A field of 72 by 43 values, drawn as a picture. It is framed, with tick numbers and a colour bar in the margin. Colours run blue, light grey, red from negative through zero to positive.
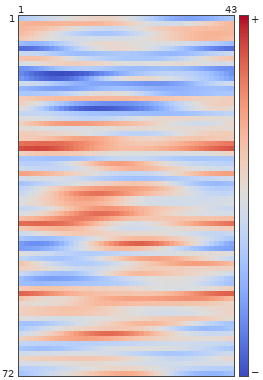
Grain: streaks across. Ninth with the highest average: centre. Average level on the scale: 50%.
